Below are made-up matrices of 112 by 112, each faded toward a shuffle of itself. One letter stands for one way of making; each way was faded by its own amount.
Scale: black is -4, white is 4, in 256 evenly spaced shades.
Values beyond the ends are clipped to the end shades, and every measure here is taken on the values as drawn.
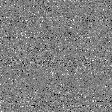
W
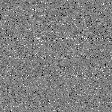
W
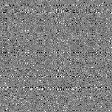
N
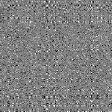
N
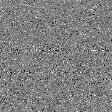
W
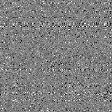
N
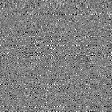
N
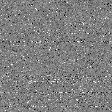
W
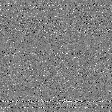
W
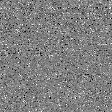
W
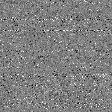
W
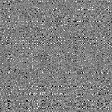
N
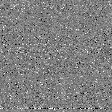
W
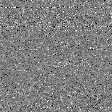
W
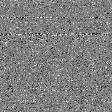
W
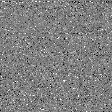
W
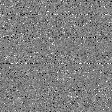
W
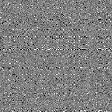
N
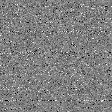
W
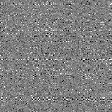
N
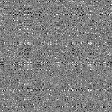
N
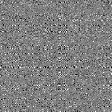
N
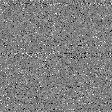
W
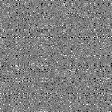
N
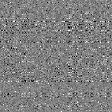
N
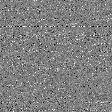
W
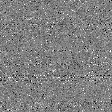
W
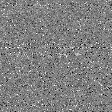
W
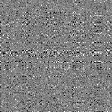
N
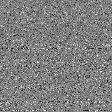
W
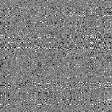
N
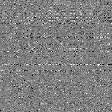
N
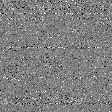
W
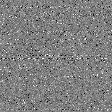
W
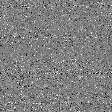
W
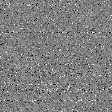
W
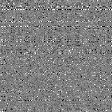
N
